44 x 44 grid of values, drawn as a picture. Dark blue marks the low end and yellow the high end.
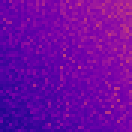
Ninth with the highest average: top right. Slope: up to the top right. Grain: fine. Average level on the scale: 20%.
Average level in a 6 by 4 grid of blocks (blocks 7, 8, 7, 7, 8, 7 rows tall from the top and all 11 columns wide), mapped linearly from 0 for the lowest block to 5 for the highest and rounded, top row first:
2345 | 2344 | 1234 | 1233 | 1123 | 0123
